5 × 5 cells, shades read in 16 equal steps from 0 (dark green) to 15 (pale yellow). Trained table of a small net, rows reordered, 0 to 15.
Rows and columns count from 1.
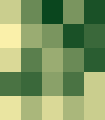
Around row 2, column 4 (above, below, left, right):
7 6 7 3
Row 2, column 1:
15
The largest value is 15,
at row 2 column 1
